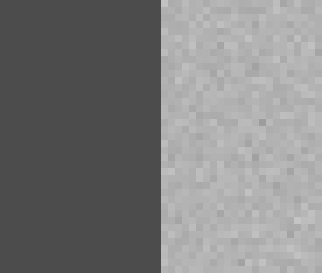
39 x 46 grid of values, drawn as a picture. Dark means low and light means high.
The table splits into one row of 2 panels. Panel 1,1: low, flat. Panel 1,2: high, fine-grained, faint in contrast.
